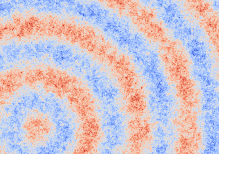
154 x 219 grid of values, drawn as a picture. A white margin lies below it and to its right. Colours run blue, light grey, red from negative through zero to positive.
Mirror symmetry: none. Odd rows or columns: none. Average level on the scale: 50%. Seam: none. Rings: centred on the bottom left.
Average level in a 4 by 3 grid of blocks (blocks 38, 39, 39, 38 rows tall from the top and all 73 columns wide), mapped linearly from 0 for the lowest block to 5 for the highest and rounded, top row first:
423 / 132 / 451 / 052
